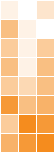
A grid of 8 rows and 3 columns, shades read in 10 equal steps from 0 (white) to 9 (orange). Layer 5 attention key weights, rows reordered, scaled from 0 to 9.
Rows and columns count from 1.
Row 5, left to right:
4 3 5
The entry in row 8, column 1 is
6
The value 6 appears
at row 6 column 3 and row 8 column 1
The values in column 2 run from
0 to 9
